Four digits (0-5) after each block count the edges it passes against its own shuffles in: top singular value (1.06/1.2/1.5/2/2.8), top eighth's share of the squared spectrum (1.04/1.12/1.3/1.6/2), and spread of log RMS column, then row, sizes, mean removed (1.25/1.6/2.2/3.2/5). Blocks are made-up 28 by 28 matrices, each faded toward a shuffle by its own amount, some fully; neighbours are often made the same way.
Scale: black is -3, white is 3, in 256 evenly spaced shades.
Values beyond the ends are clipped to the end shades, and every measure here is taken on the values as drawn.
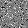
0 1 0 0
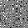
3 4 1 1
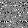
1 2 0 2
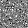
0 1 0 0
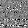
2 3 0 2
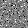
0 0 0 0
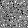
0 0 0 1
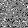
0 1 0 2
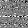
2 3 0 3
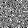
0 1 0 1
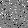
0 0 0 0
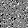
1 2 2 0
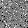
1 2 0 0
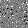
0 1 1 0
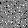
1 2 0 0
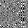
3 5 2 0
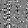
3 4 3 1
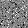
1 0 0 0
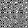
3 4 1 2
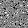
0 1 0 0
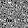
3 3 1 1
